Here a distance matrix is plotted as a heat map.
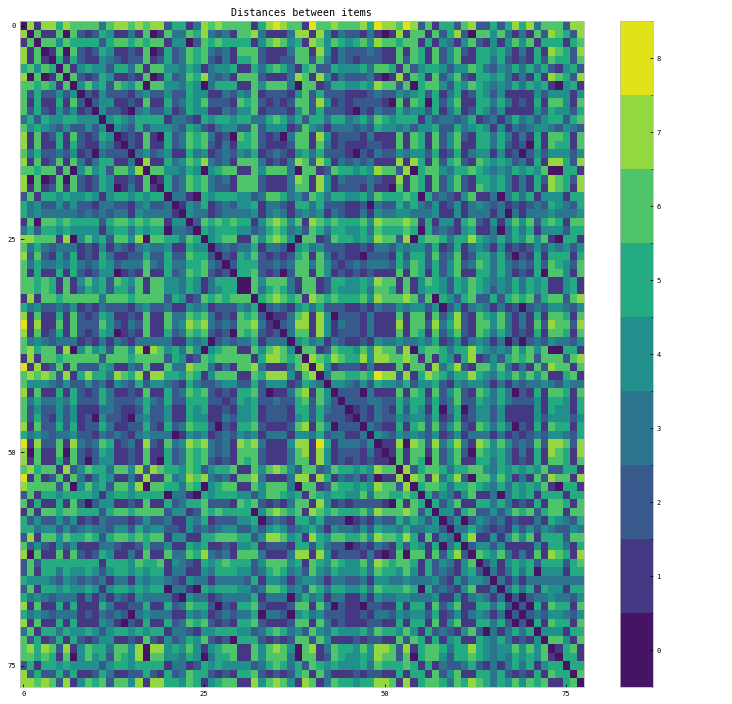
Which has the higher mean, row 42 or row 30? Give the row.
30
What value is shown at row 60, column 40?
7
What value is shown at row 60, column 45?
5
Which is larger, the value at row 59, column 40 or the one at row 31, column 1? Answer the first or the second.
the second
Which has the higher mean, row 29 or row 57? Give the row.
57
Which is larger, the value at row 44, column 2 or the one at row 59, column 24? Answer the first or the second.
the first
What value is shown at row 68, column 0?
7
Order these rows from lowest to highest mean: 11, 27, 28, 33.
33, 27, 28, 11
